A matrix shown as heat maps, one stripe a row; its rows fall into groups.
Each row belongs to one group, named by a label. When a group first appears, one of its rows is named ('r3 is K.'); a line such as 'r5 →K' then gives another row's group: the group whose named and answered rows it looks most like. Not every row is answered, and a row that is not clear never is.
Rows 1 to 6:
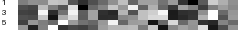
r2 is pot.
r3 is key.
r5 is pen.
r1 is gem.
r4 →key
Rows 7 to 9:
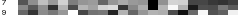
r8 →pen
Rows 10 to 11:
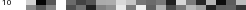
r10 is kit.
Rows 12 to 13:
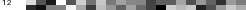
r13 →pen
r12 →kit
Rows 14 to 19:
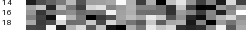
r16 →kit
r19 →key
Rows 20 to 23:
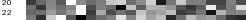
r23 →pot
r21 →key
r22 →key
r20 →pen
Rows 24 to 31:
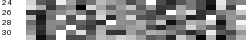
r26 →pen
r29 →pen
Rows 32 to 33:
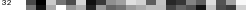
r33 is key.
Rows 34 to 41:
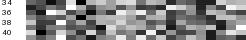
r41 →pot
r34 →gem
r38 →kit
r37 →gem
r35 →pen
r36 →pot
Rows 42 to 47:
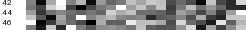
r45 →kit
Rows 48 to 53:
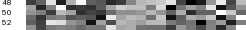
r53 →kit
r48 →key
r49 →pot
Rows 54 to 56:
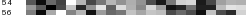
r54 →pen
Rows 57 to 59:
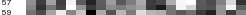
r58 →pen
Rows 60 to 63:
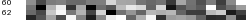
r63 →pen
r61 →pot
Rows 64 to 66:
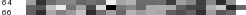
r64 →kit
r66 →key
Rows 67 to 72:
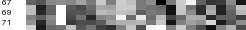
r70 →pot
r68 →kit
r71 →pot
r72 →gem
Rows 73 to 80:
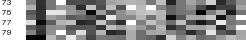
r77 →gem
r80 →pen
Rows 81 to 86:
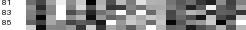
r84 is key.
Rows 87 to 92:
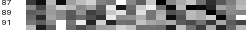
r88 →gem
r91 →key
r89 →pot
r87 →pen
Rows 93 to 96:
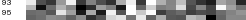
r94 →gem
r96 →pot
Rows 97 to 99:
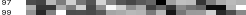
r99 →pot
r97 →pen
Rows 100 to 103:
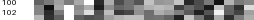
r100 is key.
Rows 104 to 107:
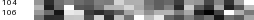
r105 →kit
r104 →kit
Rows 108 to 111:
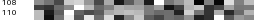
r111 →kit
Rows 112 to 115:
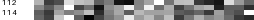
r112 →gem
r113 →pot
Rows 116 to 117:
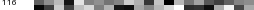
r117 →key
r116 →pen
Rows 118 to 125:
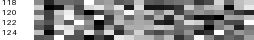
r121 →gem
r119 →kit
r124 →kit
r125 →pot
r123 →key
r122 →pen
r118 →kit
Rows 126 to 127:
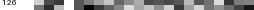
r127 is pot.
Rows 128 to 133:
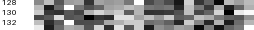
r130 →kit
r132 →kit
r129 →kit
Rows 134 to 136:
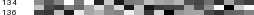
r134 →key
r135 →kit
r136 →pen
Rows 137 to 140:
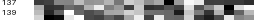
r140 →gem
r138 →kit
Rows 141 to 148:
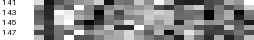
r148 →kit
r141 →gem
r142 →pen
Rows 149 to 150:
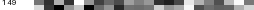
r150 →gem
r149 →pen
